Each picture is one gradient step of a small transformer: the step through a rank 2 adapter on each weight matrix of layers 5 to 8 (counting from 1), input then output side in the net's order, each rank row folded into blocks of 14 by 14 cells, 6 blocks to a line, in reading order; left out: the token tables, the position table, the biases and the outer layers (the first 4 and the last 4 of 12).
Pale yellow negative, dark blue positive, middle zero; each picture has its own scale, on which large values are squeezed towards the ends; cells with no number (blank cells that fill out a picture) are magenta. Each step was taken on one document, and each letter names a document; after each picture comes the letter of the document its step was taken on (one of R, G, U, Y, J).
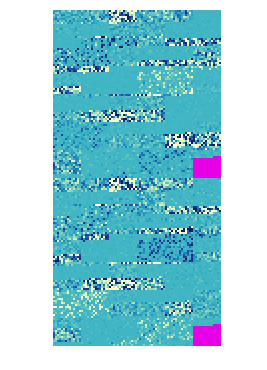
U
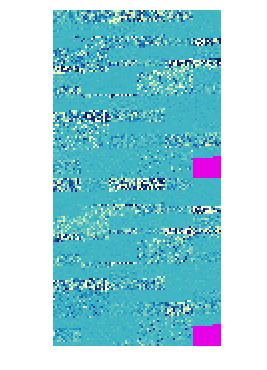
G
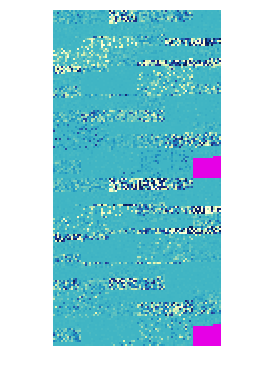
G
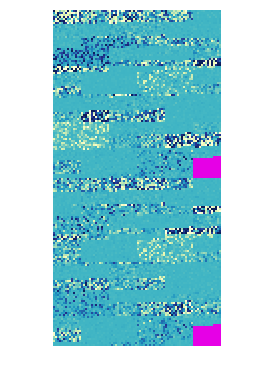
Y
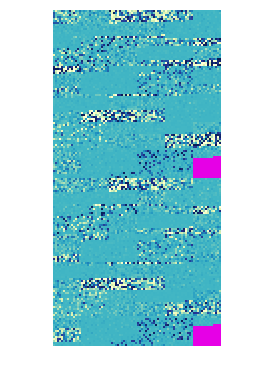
U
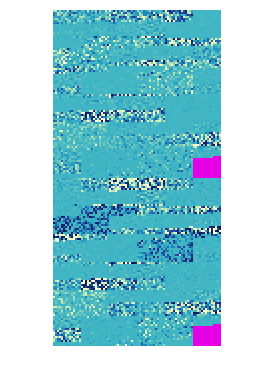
U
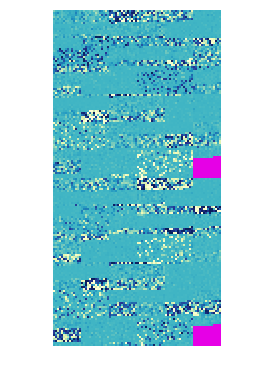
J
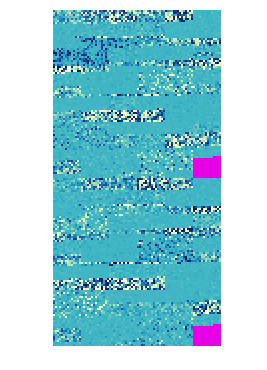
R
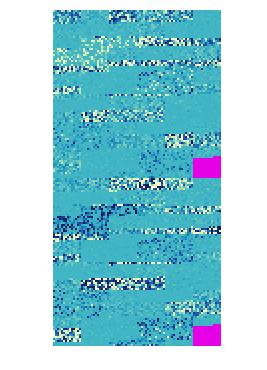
U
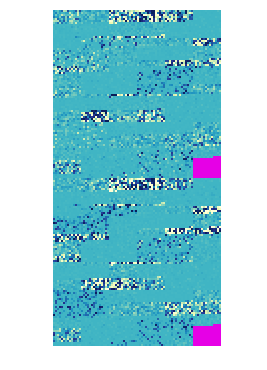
G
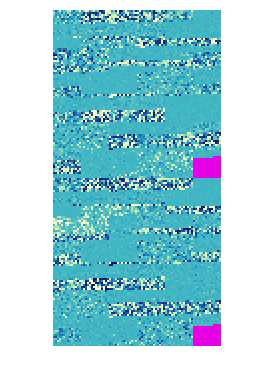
R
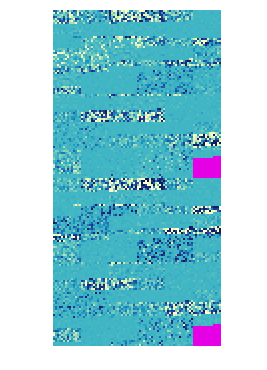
G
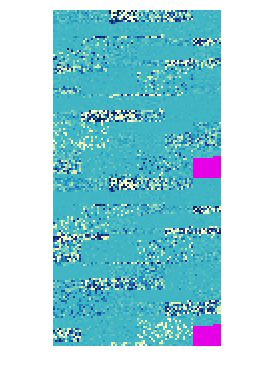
Y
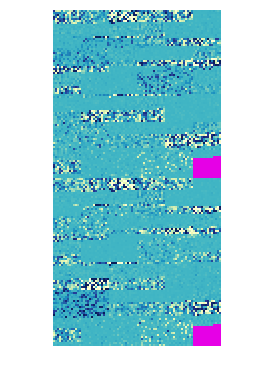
R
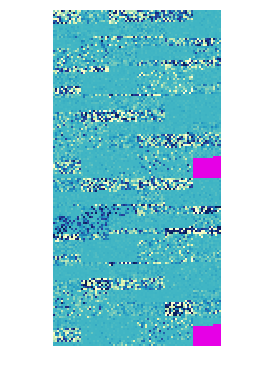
U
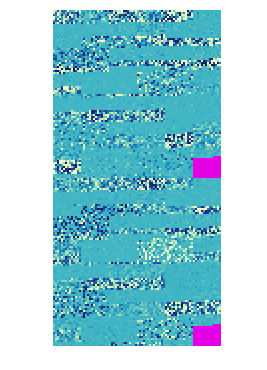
Y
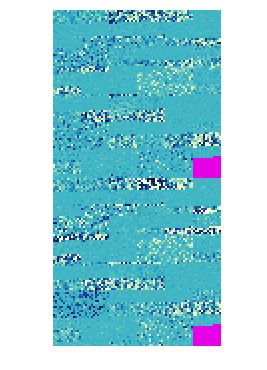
G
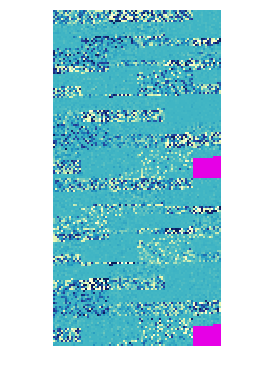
R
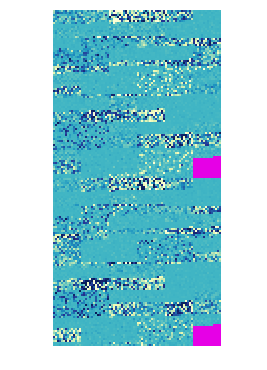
J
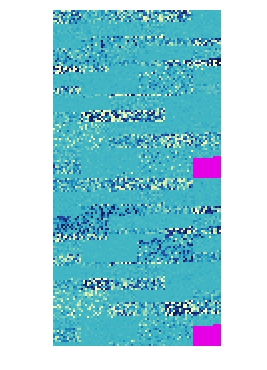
U
